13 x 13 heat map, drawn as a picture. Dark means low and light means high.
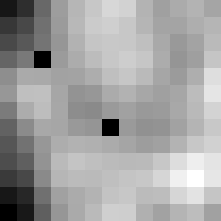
There are two isolated cells, each far lower than the cells round it. There is an overall slope up to the right. Most values sit high, with a long tail of low ones. The ninth with the highest average is the bottom right.
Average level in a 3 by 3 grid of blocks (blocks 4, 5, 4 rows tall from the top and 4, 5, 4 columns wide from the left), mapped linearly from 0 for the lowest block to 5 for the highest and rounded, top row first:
0 4 3
3 3 4
0 4 5
